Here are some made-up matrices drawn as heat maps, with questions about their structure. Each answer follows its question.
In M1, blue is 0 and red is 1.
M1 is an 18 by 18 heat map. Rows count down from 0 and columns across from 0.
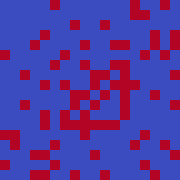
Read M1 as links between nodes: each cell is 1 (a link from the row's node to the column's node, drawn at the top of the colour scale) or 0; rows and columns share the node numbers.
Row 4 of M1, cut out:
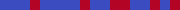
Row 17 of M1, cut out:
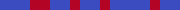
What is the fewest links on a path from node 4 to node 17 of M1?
1
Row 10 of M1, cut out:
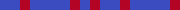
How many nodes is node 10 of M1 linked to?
5
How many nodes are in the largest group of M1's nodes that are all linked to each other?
4
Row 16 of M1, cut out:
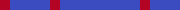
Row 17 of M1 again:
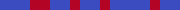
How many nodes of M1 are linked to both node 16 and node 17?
0
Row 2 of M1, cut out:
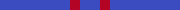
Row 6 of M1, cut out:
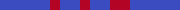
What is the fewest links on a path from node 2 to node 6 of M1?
3
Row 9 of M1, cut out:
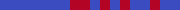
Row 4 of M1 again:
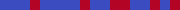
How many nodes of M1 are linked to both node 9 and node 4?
3
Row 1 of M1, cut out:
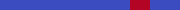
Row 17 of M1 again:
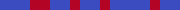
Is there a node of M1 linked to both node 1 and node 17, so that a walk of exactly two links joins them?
no
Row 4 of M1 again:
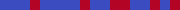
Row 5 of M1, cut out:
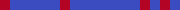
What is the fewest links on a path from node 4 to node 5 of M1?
3
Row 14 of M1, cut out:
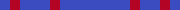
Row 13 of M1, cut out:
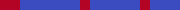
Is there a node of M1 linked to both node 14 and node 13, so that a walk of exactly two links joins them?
yes
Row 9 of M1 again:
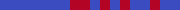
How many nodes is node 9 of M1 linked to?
5
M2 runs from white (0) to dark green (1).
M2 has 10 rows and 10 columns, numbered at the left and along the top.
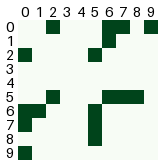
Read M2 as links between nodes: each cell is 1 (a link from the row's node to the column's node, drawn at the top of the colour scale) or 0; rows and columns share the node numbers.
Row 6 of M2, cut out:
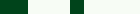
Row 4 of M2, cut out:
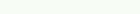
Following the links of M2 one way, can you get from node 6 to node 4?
no
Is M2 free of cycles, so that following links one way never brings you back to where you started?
no
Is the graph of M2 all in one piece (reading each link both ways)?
no
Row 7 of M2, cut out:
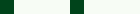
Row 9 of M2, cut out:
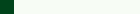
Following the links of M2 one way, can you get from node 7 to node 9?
yes
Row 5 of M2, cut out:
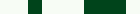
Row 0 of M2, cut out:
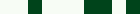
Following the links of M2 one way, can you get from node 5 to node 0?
yes
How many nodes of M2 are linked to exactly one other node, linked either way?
3
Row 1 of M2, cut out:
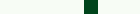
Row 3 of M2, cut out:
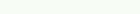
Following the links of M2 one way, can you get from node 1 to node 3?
no
